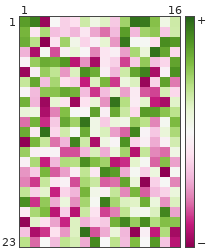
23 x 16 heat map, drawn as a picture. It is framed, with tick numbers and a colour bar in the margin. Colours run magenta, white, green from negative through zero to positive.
No row or column stands out. No overall slope runs across the table. On average the colour sits 50% of the way up the scale. The grain is fine, like static. The top right is the ninth with the highest average.
